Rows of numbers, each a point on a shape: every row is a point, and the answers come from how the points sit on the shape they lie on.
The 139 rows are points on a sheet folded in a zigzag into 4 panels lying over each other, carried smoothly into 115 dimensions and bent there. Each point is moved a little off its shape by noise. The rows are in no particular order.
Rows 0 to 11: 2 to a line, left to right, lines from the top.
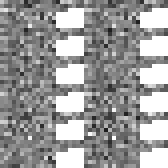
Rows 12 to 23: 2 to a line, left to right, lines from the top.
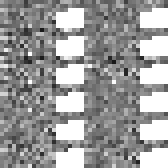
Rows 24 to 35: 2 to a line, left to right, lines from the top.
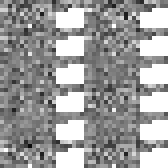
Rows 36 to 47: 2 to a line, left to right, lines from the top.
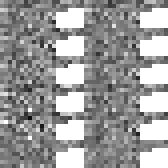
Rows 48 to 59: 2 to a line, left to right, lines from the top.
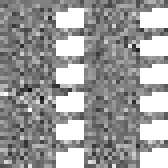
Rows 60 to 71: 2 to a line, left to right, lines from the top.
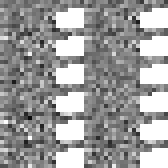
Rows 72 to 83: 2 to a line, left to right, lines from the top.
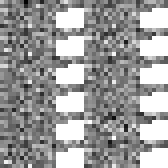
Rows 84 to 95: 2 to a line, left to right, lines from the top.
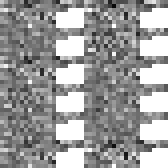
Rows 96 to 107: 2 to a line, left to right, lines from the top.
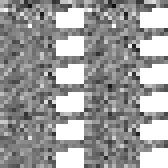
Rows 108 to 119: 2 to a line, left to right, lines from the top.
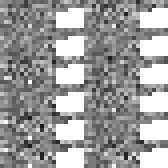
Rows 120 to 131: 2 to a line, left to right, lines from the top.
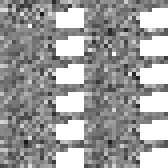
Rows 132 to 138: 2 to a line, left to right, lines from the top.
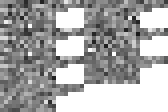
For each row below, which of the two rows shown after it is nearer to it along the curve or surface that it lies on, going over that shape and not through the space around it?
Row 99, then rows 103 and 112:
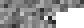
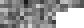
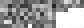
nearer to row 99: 103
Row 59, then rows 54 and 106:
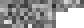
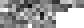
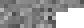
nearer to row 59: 106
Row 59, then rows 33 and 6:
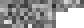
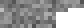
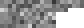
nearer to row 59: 33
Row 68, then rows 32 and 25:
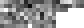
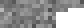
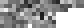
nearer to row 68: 25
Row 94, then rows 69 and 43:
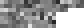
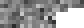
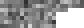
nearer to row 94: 69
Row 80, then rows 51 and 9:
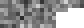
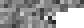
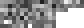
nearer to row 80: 9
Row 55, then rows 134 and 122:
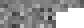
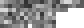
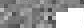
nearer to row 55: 122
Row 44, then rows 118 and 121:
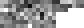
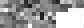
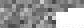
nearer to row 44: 118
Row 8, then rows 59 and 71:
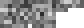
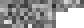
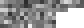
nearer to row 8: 59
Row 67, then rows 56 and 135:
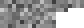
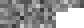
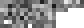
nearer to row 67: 135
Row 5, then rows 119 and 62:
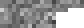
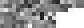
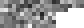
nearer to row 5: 62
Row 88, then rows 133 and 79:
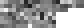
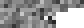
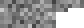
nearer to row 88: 133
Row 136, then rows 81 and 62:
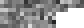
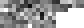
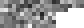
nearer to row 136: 81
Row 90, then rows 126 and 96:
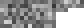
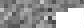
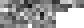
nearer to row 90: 126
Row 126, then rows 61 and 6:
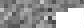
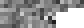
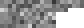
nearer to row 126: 6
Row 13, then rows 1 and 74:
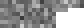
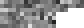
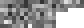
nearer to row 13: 74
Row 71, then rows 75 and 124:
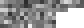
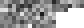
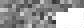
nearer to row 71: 124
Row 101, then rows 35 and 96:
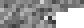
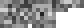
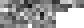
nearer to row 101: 96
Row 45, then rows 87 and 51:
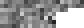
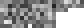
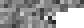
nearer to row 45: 51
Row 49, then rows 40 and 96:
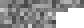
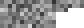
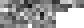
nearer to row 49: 40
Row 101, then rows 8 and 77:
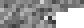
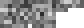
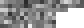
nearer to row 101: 77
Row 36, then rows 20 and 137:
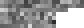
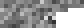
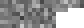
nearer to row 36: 20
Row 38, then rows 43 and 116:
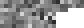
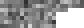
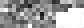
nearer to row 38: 116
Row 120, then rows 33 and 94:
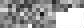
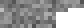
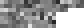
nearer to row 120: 33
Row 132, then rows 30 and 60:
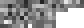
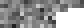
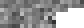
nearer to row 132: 60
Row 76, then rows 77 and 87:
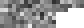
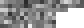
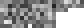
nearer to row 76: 77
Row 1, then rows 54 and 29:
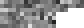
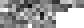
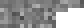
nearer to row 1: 54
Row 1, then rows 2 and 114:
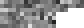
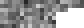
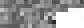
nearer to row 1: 2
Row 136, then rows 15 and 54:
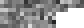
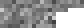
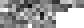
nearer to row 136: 54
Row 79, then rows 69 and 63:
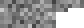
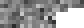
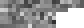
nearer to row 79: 63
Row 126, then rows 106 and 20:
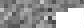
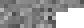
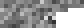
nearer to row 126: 106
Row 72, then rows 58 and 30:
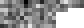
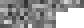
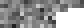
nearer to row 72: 30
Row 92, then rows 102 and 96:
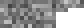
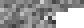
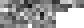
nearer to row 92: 102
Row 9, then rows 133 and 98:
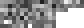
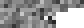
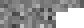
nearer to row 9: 98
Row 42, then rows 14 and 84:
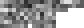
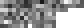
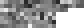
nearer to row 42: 14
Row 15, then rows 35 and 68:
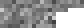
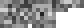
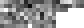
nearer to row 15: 35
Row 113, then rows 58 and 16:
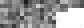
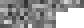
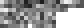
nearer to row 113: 16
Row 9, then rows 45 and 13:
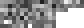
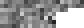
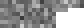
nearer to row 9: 13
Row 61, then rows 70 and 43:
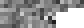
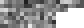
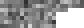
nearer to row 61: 70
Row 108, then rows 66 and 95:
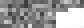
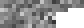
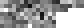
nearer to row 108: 66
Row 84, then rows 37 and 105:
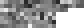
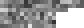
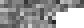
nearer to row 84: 105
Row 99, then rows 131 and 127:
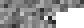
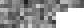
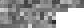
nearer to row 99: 131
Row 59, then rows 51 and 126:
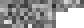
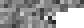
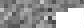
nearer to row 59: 126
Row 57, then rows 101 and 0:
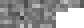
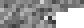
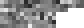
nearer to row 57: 101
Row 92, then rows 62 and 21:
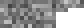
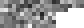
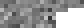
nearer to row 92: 21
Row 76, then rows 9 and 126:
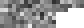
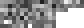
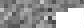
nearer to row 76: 126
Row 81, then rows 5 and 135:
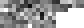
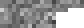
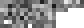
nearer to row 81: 5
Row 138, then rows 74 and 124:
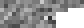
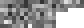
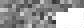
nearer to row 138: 124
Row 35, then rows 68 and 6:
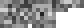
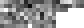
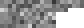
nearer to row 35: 6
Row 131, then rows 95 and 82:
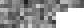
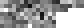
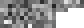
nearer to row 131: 95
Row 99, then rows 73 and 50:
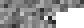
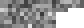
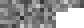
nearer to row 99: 50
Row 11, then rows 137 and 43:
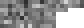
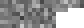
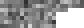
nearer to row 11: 137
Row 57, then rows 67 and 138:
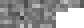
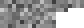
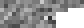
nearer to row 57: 138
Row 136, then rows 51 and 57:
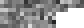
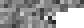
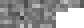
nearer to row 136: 51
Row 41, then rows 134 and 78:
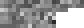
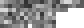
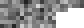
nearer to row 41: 134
